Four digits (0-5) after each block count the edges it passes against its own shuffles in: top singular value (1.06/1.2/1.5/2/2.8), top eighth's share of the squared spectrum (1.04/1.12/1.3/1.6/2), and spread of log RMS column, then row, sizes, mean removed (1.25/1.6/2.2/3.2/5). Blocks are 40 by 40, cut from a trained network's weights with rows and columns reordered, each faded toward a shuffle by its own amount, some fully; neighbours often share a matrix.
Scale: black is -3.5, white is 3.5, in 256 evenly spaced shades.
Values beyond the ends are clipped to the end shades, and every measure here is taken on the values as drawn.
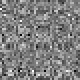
3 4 1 2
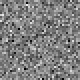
0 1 0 0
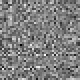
3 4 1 2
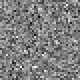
0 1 0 0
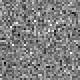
2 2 0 1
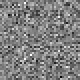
3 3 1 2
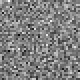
2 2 0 0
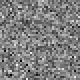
0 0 0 0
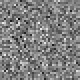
2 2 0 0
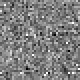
2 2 0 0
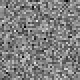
0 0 0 0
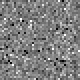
0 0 0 0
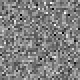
0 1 0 0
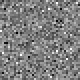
0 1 0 0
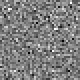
2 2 0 1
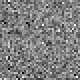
3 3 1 0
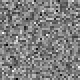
0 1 0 0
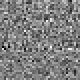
3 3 1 2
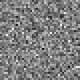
0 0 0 0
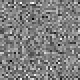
3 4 1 2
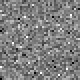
0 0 0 0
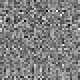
3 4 1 2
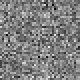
3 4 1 2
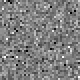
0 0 0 0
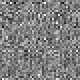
3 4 0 3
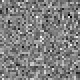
1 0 0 0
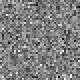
1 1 0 0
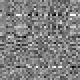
4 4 1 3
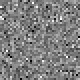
1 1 0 0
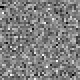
3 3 0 1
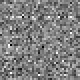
3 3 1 1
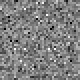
0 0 0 0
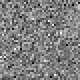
1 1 0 0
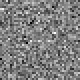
2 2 0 0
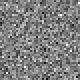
0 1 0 0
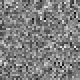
3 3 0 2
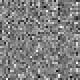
3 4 2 1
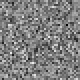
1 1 0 0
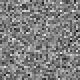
2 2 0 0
